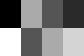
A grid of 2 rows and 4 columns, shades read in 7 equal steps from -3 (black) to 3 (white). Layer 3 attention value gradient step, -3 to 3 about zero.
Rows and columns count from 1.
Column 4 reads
-2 2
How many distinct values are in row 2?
4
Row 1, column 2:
1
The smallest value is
-3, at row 1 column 1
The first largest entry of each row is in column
2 1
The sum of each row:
-5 5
